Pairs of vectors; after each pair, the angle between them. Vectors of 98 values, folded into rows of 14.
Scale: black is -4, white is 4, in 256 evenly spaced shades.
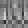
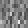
partly opposed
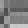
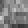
nearly opposite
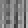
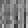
nearly parallel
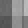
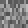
orthogonal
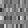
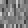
partly aligned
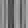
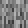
partly aligned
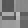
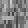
partly opposed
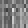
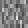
orthogonal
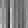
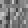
partly aligned
